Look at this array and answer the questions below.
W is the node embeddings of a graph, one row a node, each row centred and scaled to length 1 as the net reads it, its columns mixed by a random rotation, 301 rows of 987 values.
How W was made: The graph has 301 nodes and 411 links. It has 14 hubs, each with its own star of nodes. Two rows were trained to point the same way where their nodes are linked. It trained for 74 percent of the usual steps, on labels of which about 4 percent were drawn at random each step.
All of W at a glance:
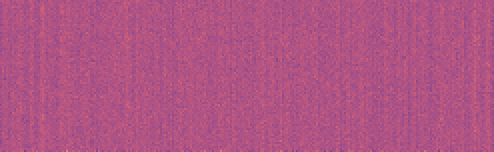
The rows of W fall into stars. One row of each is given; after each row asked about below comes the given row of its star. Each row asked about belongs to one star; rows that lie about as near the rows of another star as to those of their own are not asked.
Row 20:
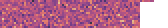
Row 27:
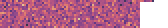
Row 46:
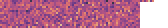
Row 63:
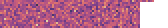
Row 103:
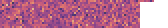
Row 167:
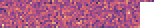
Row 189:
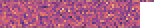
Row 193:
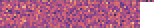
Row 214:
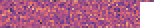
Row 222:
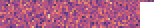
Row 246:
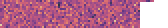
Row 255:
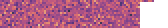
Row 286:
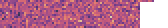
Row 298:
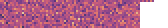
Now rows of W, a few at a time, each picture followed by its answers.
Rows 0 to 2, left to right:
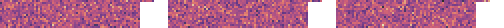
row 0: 286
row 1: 246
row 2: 255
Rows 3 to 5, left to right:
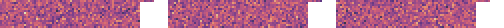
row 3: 103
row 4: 286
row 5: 214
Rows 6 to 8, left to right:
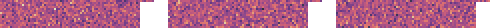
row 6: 27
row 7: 255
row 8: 103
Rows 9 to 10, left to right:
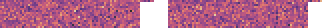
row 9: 63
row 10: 214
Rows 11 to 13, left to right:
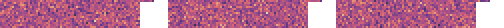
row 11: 222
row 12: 27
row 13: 246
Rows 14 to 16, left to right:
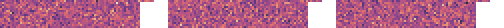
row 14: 214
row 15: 46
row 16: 27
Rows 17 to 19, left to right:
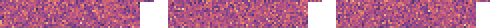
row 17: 246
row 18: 20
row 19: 27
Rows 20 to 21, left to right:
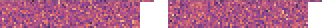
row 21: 193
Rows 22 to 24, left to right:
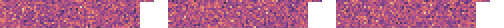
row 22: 189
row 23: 246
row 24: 214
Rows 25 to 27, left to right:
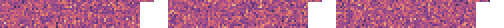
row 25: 189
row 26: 46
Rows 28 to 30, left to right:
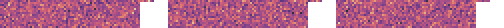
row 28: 255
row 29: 167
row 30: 193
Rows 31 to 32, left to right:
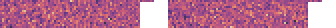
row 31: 20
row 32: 286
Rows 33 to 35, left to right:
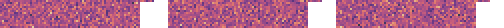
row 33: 222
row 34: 27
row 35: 63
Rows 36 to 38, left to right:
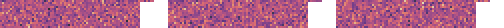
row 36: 46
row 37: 189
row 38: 255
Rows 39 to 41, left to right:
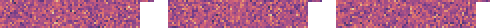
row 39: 286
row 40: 167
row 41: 103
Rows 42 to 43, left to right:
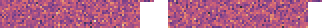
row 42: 298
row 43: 246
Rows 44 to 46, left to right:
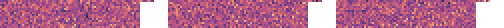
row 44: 255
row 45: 222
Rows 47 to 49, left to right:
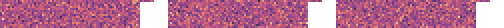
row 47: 20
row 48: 193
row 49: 189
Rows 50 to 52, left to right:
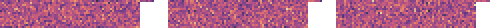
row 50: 167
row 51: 46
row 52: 46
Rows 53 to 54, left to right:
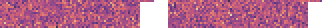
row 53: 189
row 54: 27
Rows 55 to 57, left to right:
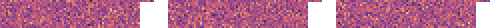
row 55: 193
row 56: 63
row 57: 222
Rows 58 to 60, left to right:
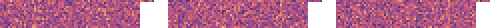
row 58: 222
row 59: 27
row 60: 298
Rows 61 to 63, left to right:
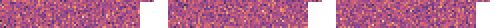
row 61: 103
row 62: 246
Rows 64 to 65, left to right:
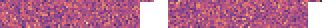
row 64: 189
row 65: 255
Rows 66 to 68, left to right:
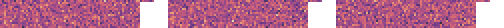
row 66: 189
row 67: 189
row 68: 20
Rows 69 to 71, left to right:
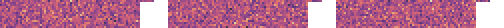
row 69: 286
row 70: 222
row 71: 298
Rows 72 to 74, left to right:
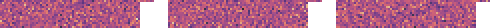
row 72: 214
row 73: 189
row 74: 222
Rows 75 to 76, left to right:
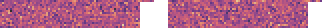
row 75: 214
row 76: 255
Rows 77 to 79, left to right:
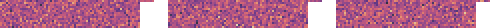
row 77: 214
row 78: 255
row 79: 214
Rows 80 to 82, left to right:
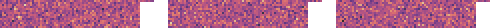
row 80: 103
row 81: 193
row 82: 222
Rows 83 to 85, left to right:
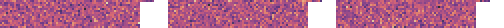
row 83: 193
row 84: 298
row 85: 286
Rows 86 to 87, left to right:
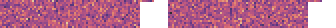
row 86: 27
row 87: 286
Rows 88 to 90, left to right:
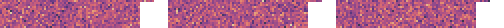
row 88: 214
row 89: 214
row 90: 286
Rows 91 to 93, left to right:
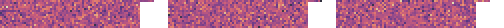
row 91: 103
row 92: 298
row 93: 63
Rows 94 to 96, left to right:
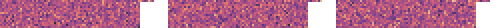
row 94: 46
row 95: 103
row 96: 103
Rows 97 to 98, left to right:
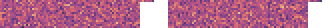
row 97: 27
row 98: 286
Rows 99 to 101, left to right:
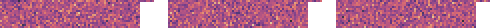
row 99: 189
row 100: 193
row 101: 46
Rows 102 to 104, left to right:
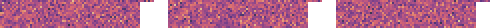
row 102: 246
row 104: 246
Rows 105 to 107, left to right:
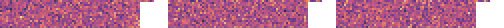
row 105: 214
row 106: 255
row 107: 255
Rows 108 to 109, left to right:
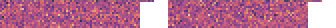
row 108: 298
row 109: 46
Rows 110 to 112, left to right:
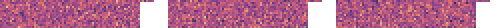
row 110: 103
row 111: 46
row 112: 286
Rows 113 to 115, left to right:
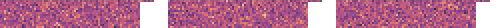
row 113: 63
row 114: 20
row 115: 286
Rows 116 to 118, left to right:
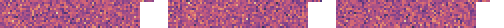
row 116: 222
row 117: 27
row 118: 255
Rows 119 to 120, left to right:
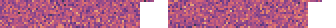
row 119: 246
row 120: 27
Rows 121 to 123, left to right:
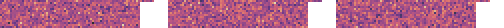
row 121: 214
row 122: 167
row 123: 103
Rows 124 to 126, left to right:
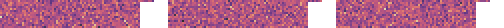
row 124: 46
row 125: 103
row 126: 63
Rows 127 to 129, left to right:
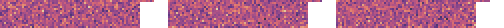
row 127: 103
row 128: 20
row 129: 20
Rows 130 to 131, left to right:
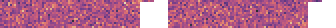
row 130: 255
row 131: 246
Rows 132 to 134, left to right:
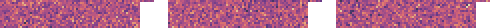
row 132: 103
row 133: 20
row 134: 63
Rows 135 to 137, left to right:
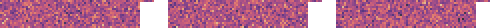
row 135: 193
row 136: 255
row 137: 255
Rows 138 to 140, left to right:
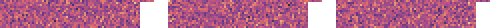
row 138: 46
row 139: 222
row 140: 103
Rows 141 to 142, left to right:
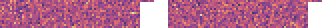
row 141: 255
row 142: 222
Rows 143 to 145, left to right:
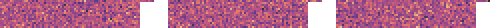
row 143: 20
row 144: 189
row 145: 286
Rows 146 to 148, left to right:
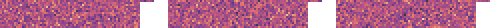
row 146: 63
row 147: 193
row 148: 193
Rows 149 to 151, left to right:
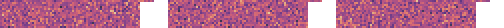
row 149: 214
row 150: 214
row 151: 189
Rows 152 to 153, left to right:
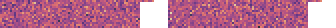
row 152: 214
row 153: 20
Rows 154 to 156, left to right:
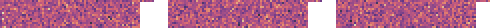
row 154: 20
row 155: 255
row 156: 103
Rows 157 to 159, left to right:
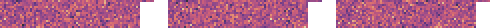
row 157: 63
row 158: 167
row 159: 193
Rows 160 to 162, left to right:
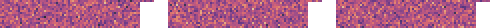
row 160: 246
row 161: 255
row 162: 103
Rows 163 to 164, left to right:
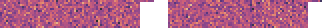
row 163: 63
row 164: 298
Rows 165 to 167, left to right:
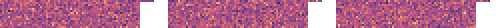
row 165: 246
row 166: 255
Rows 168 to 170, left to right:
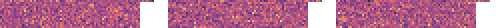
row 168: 286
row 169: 167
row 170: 20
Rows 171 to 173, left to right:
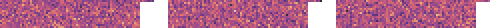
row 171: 298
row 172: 286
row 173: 222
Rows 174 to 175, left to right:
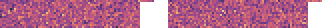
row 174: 214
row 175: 214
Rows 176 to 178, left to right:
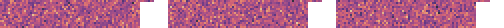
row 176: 222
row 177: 27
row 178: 214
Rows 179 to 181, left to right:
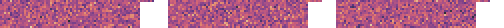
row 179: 286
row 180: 63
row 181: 189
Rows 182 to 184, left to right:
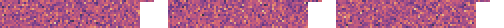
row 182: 298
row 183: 246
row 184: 103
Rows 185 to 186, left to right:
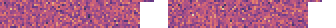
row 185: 286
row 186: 255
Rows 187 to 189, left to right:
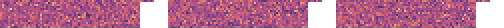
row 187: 46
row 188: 167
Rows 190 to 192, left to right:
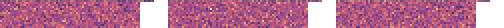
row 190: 246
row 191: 20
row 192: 222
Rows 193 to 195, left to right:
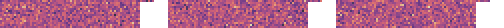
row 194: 189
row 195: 193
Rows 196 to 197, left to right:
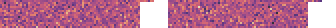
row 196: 63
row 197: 167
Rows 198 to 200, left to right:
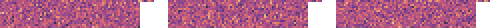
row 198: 46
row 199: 46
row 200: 255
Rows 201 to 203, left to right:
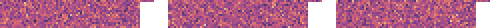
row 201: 189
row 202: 246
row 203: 27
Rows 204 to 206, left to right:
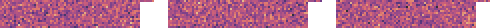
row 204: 103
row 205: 167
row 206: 214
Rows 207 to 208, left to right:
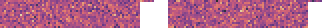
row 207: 63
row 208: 286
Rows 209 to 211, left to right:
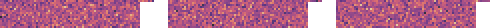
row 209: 286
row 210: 246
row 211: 222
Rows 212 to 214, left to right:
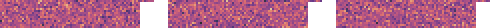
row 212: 20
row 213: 167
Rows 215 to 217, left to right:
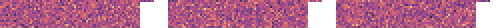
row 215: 286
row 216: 255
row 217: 222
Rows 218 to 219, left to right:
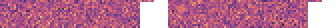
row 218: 255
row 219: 167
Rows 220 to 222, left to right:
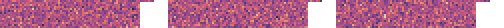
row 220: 103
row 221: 20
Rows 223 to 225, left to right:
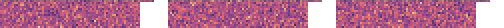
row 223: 63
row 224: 103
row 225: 246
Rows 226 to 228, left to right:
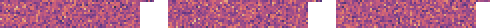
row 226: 167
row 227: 286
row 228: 189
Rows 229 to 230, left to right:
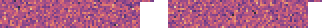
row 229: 189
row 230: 46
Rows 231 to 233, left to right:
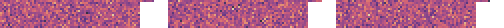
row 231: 222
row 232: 255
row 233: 27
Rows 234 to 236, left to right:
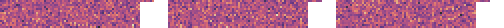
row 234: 189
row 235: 189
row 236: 298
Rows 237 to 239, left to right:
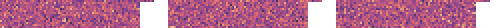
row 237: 246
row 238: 20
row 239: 222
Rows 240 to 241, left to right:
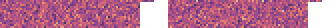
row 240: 63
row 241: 255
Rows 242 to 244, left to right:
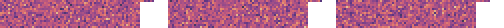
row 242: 222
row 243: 27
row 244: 286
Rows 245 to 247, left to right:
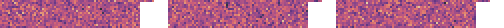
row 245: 214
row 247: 167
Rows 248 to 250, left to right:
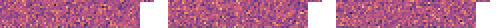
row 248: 222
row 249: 27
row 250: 167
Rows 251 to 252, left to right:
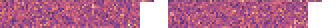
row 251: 27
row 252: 214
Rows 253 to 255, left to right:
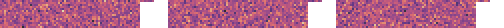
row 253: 63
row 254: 103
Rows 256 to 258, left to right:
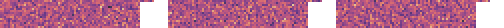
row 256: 103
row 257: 246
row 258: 46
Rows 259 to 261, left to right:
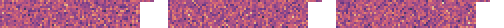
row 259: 20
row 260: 63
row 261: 193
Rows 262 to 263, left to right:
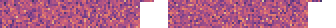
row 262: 20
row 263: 298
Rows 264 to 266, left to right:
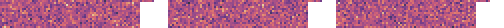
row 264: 20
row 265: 214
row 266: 214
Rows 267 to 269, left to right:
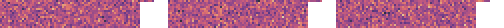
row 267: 27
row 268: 193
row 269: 63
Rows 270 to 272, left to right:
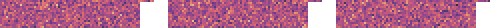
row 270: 63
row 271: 167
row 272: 246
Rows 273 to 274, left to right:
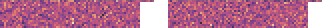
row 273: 103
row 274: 46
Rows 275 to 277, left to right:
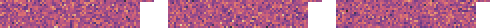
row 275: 27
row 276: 189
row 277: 214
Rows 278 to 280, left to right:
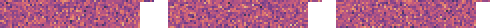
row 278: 298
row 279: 20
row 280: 167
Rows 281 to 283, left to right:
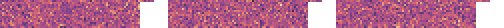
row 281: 193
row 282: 189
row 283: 222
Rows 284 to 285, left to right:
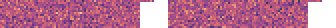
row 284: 298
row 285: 27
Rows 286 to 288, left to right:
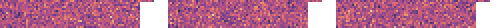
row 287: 214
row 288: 189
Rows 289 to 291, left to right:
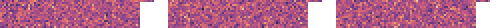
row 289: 27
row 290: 103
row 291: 189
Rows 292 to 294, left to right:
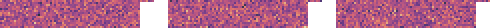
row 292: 222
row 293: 167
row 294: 193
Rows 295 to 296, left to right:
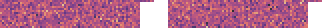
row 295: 222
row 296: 103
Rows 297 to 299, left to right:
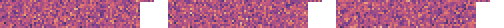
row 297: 286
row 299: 103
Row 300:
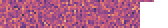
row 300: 189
